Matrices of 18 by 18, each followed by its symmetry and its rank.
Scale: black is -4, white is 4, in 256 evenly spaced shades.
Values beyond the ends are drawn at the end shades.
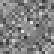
symmetric, full rank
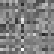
neither, rank three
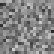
neither, full rank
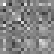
symmetric, rank three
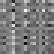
neither, rank two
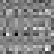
neither, rank three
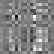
neither, rank two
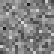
symmetric, full rank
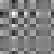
symmetric, rank one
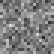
neither, full rank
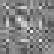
symmetric, rank three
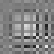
symmetric, rank one
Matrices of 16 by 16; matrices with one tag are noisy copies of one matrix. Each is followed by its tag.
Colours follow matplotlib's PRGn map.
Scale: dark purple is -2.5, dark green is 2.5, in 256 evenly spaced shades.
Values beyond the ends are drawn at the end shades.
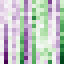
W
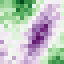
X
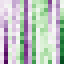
W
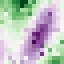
X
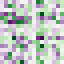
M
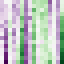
W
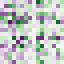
M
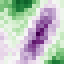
X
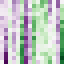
W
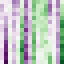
W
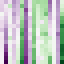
W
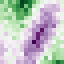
X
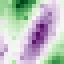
X
